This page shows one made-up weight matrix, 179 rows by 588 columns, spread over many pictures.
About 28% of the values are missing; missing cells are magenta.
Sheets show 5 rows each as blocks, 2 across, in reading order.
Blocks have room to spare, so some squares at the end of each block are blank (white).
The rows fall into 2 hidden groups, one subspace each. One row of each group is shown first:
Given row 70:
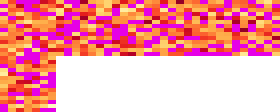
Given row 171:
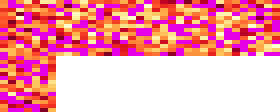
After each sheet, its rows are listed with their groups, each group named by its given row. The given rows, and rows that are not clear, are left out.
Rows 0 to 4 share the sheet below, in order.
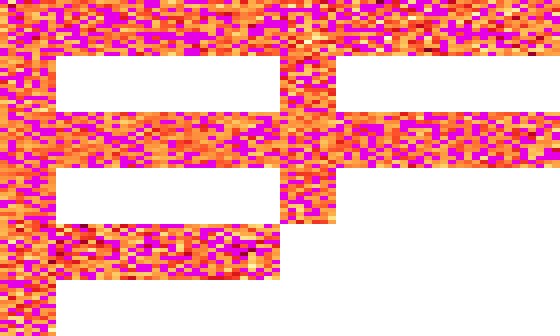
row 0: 171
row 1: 171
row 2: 70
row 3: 70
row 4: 70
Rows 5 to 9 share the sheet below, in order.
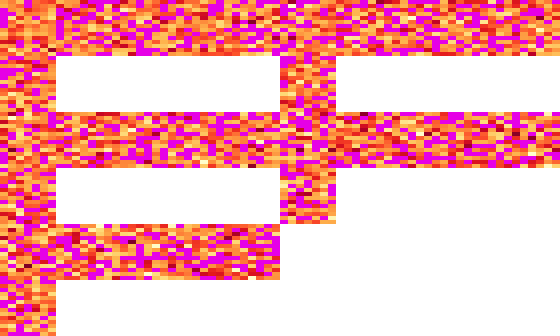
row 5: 70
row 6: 171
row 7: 171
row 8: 70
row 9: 171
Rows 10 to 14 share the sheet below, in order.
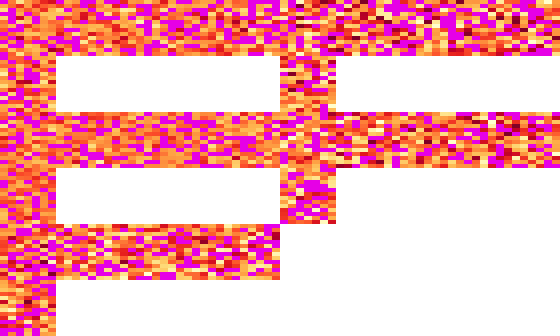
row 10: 70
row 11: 70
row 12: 171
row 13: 171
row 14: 70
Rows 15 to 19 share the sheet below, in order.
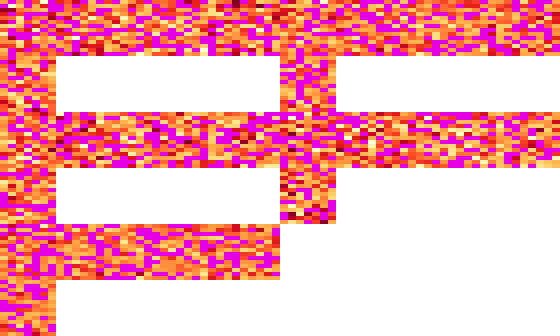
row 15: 171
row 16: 171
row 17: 70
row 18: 171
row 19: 171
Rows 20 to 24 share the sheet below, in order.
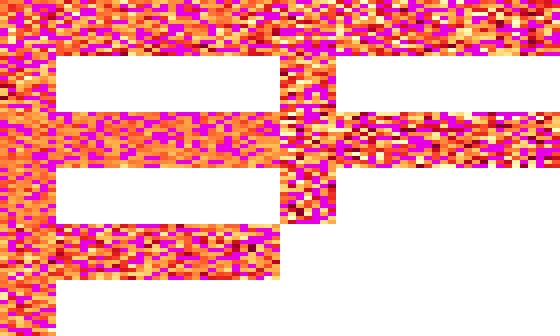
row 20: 70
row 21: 70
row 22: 70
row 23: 171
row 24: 70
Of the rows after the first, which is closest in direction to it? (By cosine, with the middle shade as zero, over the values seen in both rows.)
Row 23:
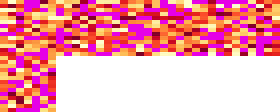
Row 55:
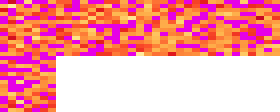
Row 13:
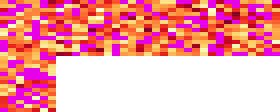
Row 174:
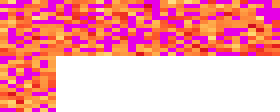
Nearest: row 174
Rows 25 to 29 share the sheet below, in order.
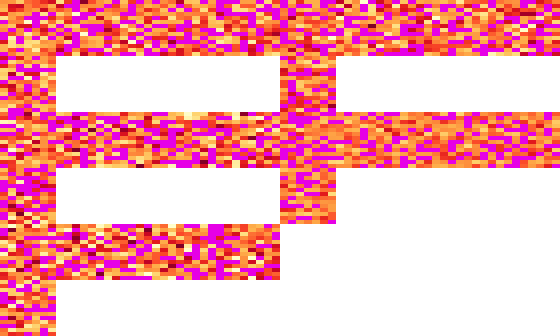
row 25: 70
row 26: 70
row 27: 171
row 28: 70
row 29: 171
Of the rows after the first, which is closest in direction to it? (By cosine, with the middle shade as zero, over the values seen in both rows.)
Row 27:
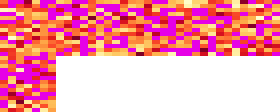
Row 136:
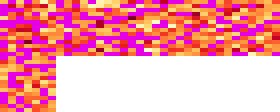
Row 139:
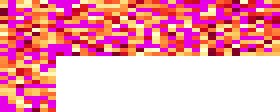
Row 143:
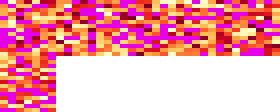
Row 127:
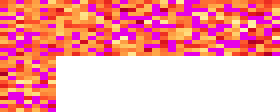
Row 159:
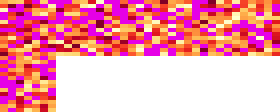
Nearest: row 143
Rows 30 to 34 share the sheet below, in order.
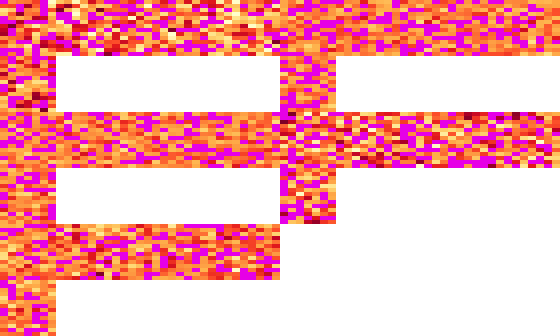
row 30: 171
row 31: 70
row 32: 70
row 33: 171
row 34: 171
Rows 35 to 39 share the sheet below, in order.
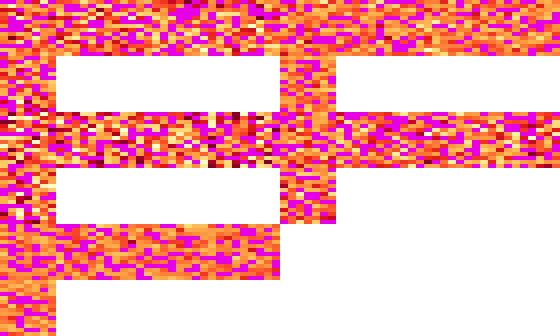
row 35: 171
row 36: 171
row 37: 171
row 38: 70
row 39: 171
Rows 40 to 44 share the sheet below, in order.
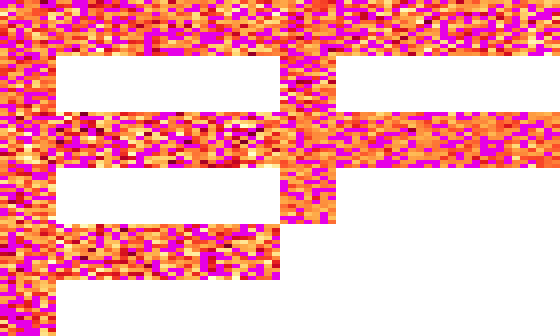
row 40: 171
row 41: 70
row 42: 70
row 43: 171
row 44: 70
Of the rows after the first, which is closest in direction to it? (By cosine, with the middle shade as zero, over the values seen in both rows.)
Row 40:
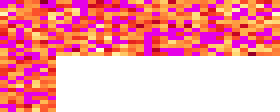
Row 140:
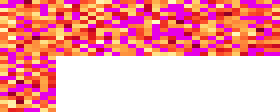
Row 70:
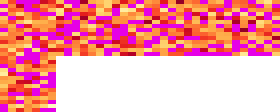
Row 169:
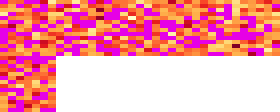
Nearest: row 169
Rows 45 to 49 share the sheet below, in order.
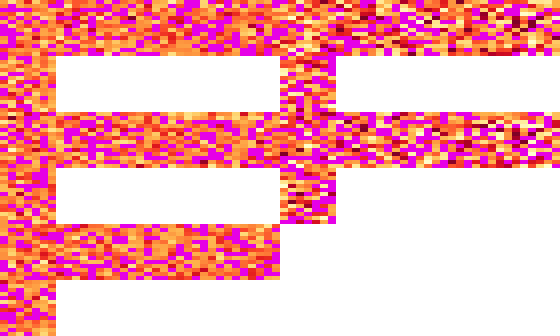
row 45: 171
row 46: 70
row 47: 171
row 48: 70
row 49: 70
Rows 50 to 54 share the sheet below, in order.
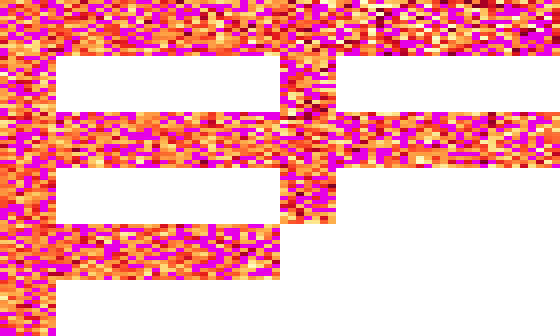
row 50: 70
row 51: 171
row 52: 171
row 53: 171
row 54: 70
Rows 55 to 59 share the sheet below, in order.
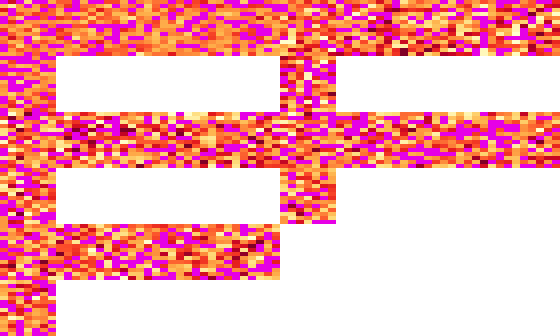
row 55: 171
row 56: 70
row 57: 171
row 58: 171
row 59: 70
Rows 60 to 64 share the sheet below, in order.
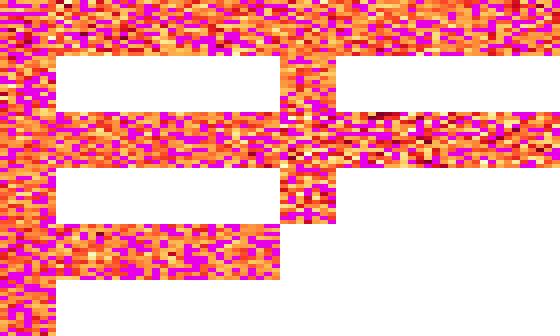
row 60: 70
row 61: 171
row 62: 70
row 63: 171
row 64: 171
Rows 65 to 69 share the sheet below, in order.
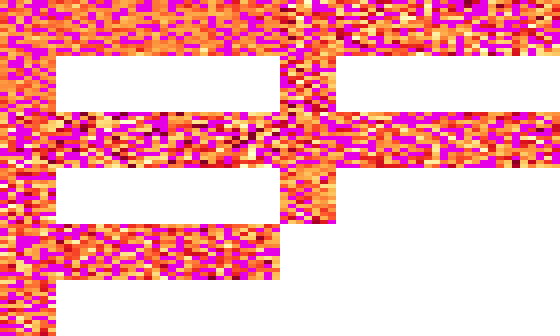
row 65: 171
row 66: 171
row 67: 70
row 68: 171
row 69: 70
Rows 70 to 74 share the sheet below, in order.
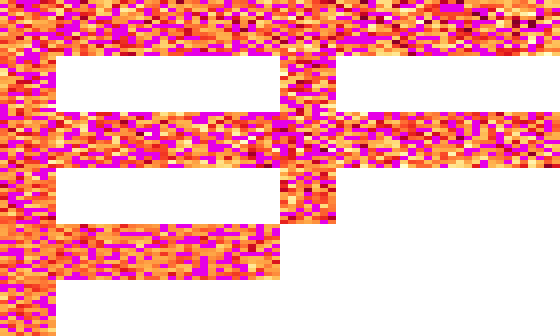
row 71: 70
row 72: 70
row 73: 70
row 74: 70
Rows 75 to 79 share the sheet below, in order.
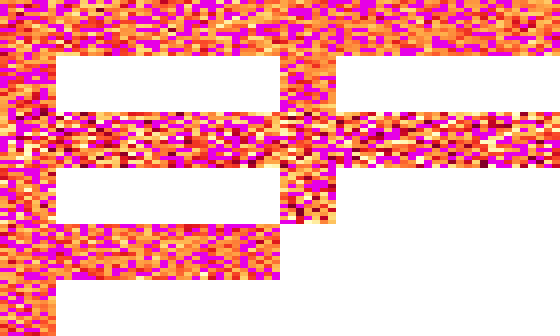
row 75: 171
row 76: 70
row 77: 70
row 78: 171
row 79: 171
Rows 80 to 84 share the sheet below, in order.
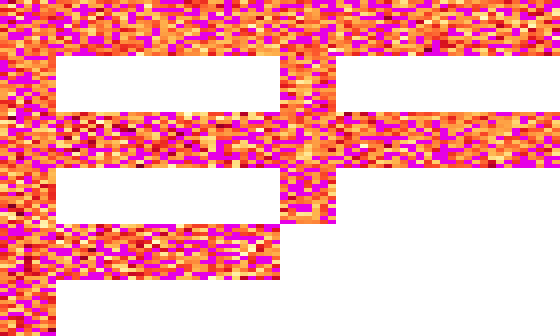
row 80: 171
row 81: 70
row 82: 171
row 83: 70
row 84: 70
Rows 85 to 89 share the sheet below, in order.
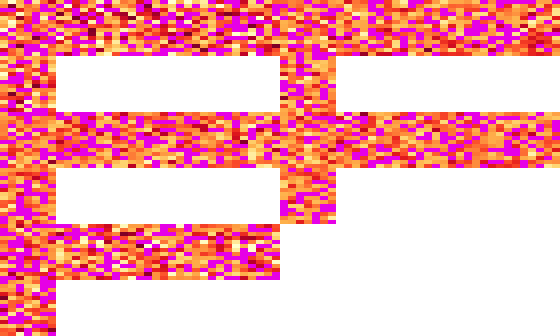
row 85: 171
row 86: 70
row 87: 70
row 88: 70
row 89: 70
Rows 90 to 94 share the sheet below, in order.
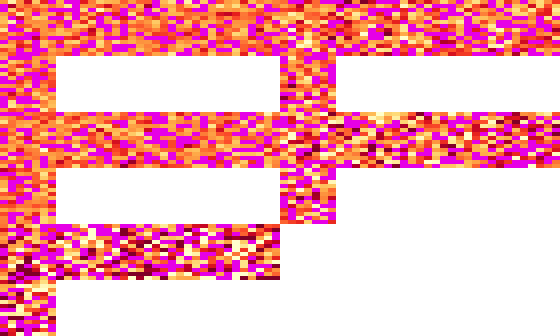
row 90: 171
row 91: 70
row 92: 70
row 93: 171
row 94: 70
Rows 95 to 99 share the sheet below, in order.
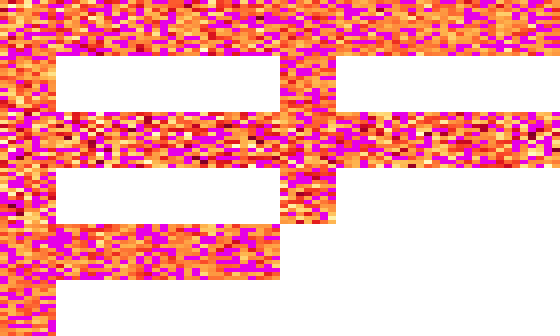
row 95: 171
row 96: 171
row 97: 171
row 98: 70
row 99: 171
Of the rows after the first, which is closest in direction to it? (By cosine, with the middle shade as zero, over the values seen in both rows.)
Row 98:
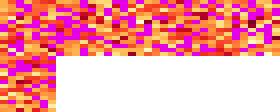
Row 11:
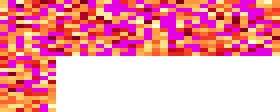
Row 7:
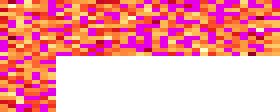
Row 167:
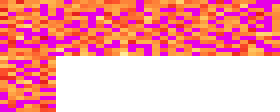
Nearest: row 11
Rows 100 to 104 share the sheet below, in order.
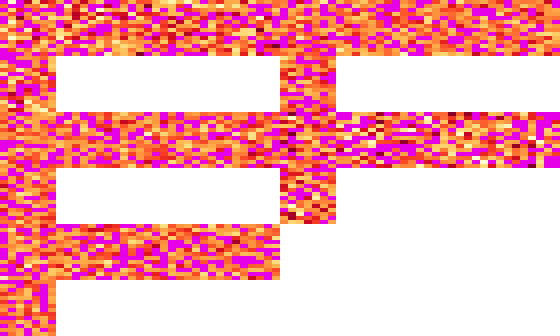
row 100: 171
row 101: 70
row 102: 70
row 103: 171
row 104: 171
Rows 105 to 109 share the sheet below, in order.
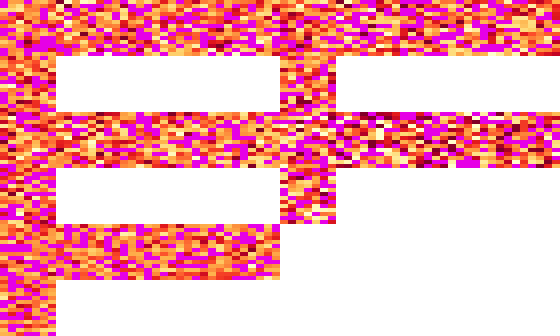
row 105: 70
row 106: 70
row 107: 171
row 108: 171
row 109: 70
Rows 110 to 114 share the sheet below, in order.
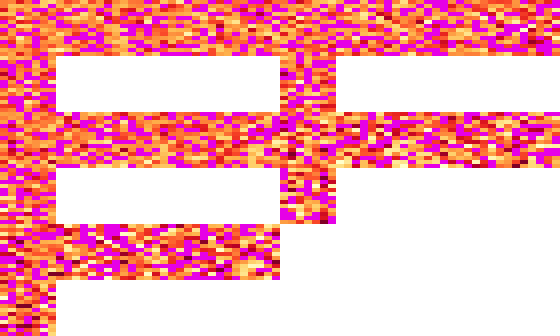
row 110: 70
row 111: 70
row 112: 70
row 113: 70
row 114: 70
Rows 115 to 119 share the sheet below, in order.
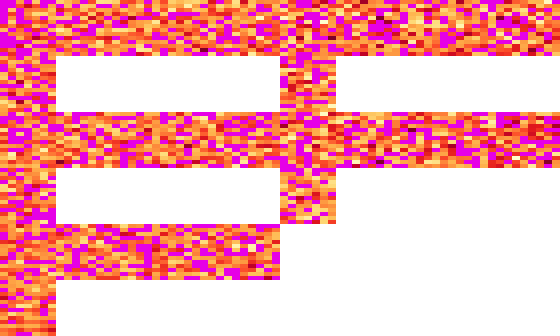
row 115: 171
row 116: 70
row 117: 70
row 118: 171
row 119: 70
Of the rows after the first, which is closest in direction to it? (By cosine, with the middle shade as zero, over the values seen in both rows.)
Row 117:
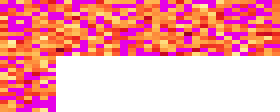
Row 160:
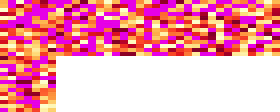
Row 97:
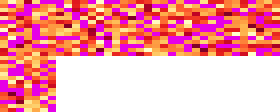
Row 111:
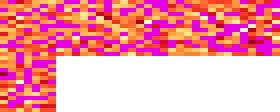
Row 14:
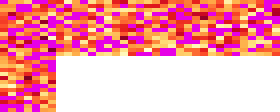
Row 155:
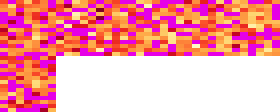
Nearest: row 160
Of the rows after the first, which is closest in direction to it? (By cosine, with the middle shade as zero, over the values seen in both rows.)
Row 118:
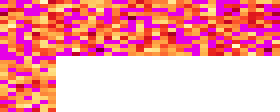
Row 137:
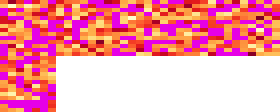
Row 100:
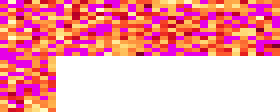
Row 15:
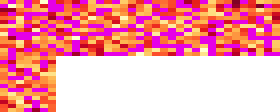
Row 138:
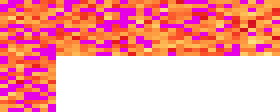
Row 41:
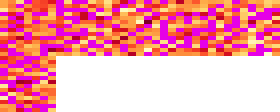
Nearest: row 15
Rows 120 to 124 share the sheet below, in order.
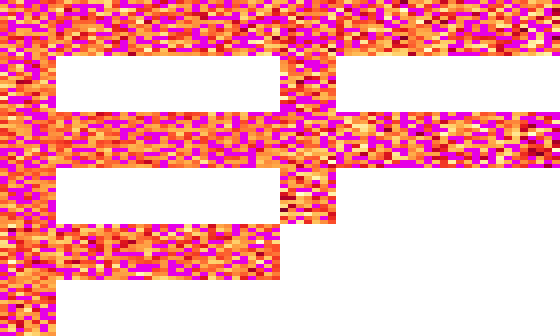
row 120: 70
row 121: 70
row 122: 171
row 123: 70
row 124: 171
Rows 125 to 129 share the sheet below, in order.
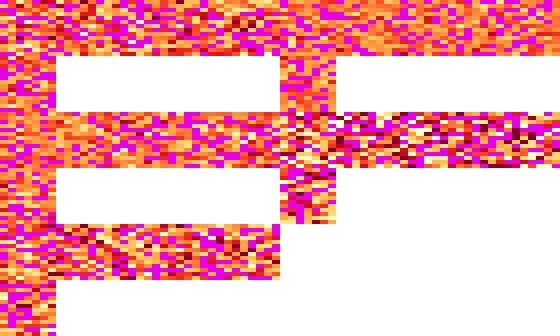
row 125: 70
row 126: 70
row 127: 70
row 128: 70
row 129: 70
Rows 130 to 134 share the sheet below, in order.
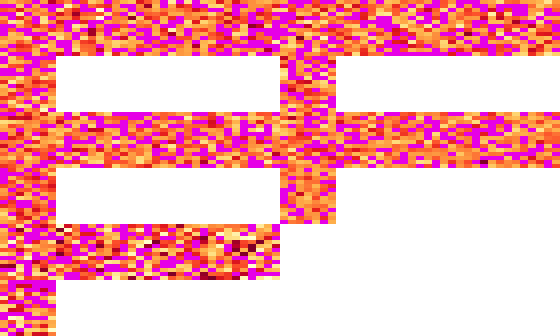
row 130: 171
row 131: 70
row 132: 171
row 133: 171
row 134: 70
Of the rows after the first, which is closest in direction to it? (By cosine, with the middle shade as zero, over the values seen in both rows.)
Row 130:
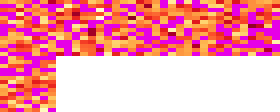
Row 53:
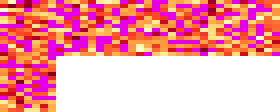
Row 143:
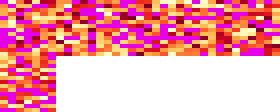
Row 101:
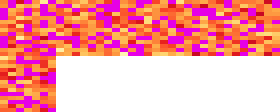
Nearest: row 143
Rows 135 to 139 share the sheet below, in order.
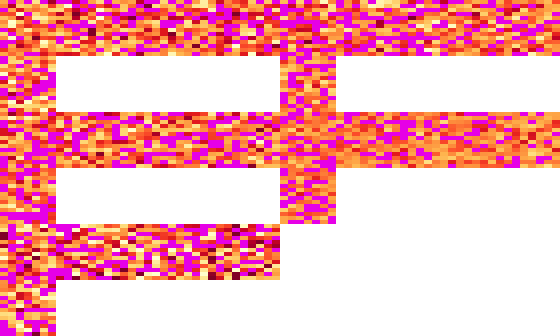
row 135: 171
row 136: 171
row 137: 171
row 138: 70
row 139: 171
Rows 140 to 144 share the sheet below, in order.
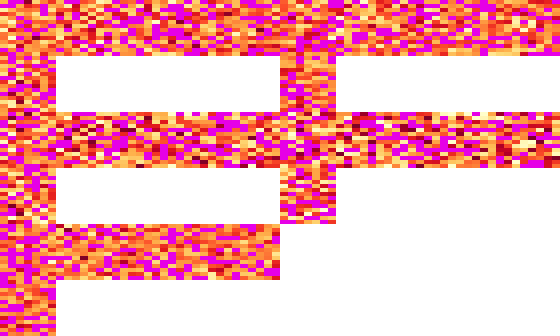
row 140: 171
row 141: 70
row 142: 171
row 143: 171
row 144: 70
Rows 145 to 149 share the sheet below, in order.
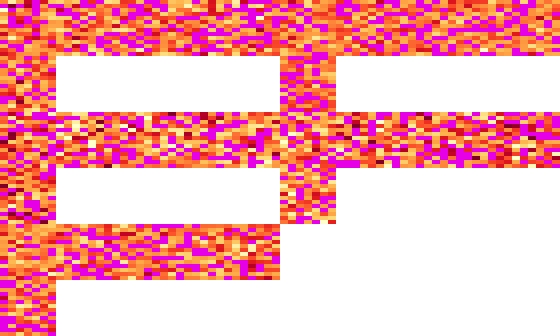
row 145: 171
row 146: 171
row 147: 171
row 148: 171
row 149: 70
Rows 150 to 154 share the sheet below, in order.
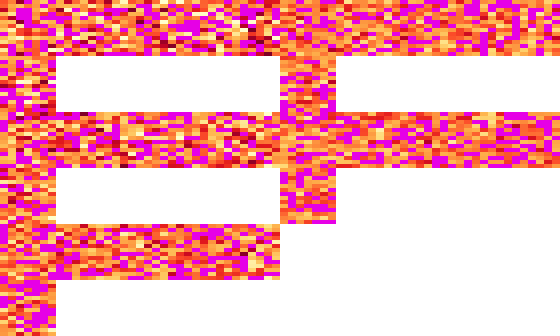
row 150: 70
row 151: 70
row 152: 70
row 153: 171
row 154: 70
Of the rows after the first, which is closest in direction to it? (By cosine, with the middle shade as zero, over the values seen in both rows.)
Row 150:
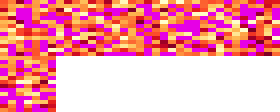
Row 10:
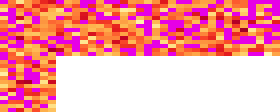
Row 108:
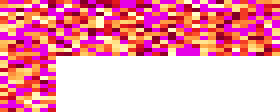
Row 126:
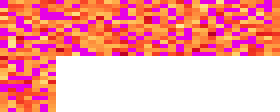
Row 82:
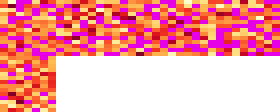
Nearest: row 108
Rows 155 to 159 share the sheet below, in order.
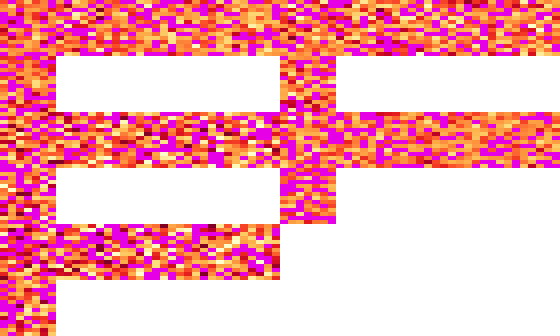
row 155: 171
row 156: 171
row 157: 70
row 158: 171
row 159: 171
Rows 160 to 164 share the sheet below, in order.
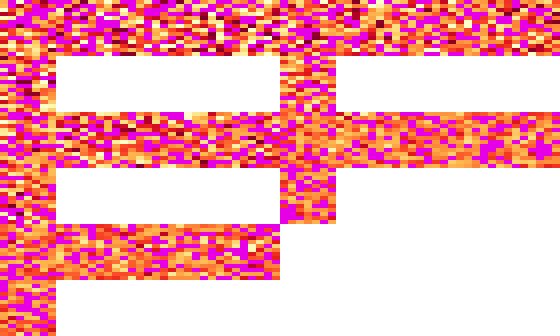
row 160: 70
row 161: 171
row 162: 171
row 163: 70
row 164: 70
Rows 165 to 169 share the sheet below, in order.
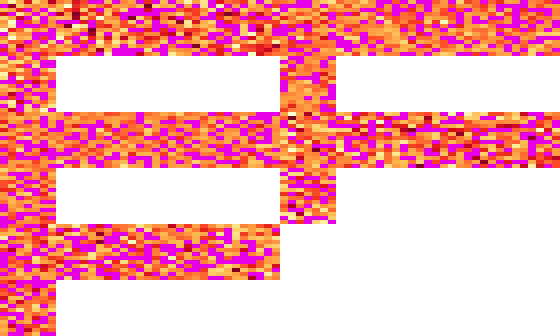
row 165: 171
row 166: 70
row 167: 70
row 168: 171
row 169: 171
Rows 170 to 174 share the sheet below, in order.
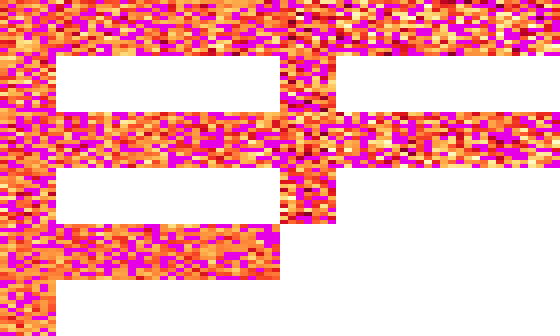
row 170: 70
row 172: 70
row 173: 70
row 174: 171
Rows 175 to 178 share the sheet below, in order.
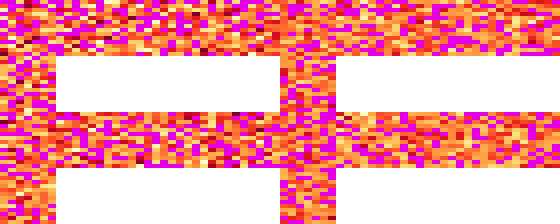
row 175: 171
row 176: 70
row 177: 171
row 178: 70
